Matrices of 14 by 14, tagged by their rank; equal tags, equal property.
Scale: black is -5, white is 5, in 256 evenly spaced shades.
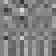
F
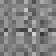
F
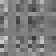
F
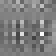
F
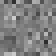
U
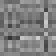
F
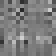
U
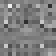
U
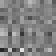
F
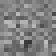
U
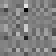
F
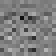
U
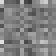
F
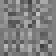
U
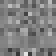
U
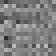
U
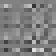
F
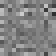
U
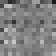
U
